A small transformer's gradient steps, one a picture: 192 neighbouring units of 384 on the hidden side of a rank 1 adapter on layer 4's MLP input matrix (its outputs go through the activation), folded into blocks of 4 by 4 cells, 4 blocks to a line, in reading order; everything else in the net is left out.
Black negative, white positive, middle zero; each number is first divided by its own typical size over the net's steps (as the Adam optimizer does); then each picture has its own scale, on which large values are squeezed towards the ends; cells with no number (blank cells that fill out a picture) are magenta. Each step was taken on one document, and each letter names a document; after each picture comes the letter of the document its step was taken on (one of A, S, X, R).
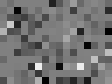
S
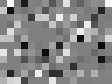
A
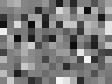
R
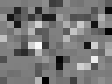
S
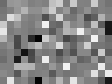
R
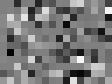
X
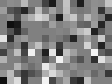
A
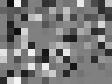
A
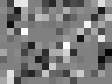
A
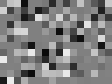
A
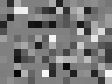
R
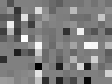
S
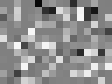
R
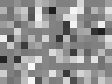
X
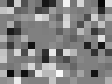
A
